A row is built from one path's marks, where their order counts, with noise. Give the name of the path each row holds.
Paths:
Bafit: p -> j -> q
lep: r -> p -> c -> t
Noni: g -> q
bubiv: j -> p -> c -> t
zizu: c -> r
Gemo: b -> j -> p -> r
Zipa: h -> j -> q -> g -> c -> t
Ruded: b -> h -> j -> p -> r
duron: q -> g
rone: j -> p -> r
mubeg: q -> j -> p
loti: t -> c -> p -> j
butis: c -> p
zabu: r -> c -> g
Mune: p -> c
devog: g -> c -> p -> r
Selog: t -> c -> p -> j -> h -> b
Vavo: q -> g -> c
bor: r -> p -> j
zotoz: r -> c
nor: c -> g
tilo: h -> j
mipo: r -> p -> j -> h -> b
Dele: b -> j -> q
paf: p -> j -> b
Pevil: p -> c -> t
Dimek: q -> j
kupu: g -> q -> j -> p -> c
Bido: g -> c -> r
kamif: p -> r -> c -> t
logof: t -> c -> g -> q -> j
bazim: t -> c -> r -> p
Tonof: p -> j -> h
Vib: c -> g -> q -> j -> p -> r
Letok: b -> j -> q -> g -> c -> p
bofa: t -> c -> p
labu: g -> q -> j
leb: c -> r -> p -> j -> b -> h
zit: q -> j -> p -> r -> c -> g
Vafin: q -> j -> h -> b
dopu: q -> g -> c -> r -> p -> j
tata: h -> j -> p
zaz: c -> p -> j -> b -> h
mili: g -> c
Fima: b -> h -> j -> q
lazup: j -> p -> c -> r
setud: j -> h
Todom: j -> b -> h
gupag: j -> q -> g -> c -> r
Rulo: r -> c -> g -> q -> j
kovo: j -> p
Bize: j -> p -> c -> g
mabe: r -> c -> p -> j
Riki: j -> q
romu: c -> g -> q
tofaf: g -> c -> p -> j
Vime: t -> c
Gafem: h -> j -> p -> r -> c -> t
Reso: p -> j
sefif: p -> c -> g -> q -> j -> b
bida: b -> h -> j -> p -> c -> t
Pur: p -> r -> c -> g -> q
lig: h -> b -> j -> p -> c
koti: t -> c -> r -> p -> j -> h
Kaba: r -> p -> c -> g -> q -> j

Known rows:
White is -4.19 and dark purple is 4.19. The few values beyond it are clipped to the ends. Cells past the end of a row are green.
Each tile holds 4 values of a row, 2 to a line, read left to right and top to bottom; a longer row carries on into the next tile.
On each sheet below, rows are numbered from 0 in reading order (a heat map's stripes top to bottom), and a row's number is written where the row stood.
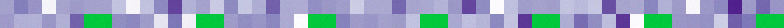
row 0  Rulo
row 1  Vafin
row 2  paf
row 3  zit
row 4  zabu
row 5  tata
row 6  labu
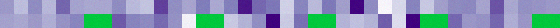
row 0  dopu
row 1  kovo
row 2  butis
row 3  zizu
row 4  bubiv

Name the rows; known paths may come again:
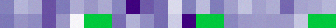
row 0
Bafit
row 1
bofa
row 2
zit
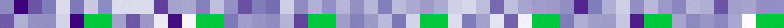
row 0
Vime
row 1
tilo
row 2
Selog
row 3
Gafem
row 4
lig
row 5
koti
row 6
paf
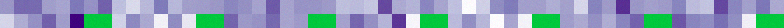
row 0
nor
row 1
bida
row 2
bubiv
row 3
tata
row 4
Dele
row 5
Vavo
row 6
kovo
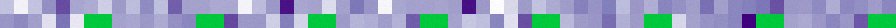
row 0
Vafin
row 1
dopu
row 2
Dimek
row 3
Rulo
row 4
zotoz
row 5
zaz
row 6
mili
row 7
Vib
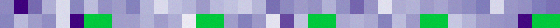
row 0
bazim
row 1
mipo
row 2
Zipa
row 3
Kaba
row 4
Bido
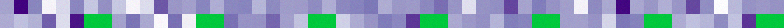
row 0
zizu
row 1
Todom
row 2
lazup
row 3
devog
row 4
kupu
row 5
duron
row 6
zabu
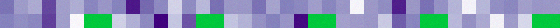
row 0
Reso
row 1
butis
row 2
romu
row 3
labu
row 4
Letok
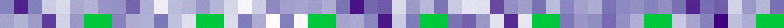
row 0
kamif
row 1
bor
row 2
Fima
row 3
Pevil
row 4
setud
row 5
Bize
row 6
Mune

